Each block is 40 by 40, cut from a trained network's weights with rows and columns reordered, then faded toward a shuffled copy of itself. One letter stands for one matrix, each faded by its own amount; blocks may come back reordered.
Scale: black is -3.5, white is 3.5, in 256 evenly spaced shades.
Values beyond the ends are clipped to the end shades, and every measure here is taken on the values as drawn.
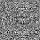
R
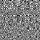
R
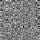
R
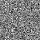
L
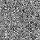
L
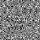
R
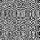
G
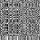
G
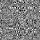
R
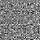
R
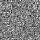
L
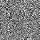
L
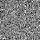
L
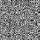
R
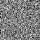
L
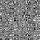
R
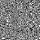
L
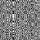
G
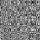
G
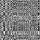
G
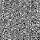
L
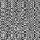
G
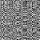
G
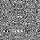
R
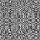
G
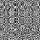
G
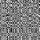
G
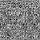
R
